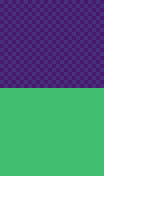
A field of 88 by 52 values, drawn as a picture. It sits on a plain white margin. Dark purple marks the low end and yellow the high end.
It is made of 2 by 1 panels. Panel 1,1: very low, checkered, faint in contrast. Panel 2,1: high, flat.
